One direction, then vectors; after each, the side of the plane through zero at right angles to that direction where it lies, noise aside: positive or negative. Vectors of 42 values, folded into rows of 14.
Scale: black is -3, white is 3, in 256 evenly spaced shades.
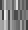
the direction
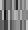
negative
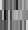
negative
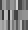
positive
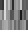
positive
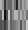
negative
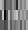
negative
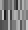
negative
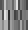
positive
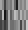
negative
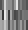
positive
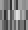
negative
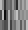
negative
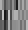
negative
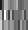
positive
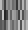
negative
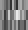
negative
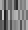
negative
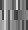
positive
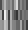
positive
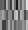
negative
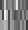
positive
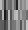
negative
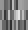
negative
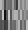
negative
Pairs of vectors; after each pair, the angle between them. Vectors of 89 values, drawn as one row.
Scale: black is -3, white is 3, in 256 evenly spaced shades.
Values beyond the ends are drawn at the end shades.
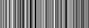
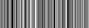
nearly opposite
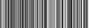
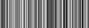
nearly opposite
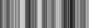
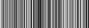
partly opposed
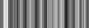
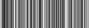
partly opposed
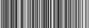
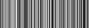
nearly opposite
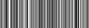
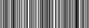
partly aligned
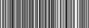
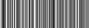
partly aligned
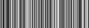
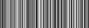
orthogonal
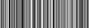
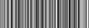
partly opposed
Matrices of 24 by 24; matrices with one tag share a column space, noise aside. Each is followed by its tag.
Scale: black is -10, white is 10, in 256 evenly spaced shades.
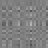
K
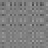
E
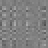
K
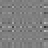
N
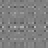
N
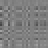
K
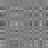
K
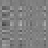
K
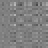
E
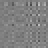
E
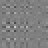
N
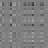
E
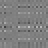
N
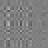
K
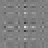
N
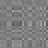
K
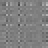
E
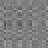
K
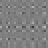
N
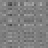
E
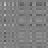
E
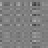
E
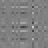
N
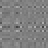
N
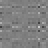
N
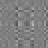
K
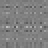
N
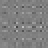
N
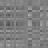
K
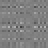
N
